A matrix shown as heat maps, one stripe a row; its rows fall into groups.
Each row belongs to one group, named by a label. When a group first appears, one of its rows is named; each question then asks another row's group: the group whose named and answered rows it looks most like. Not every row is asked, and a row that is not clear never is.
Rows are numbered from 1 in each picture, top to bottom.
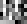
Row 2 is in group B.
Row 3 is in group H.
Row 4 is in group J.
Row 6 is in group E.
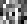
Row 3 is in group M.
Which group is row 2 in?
H
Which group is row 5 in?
H
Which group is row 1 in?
M
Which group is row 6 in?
B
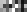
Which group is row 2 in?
B
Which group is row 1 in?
E
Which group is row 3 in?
E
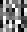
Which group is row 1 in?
J
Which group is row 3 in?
B
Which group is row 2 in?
E
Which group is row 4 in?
B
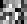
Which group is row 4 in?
B
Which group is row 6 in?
E
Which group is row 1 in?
J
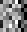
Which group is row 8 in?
E
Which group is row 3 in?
E
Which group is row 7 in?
M
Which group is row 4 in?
H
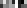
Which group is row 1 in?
B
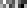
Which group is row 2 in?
B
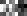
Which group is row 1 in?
M
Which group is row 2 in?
E
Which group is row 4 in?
M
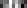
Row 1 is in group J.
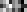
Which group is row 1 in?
B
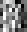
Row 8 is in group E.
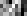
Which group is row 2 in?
E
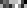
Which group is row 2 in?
B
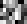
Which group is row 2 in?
J
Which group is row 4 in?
H
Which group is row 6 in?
E
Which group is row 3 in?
H
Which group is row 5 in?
J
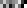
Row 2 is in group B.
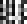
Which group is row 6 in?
B
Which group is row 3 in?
J
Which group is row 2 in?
B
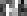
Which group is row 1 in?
B
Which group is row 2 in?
M
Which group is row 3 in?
M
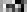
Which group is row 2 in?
B
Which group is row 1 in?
E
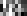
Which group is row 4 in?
E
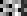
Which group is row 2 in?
H
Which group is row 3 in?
M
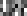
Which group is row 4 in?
B
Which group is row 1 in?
H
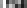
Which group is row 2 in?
E
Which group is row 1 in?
H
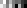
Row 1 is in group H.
